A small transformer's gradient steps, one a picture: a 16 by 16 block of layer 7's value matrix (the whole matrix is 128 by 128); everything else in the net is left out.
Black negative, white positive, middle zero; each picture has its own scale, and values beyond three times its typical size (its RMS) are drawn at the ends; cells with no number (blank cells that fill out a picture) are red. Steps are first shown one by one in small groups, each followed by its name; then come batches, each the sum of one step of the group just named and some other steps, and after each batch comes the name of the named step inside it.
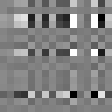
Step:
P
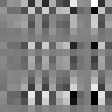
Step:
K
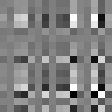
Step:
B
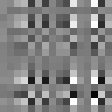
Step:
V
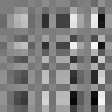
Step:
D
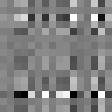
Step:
P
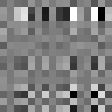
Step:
D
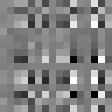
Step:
V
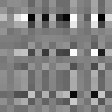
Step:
P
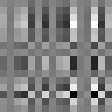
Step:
V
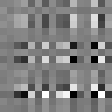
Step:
K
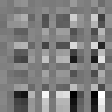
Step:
D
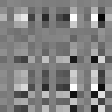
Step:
B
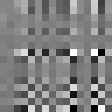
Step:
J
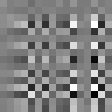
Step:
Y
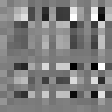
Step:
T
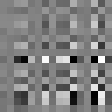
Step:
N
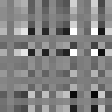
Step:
J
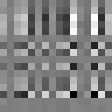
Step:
T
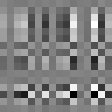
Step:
Y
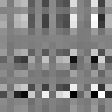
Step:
T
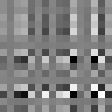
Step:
N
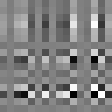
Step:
Y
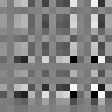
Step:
N
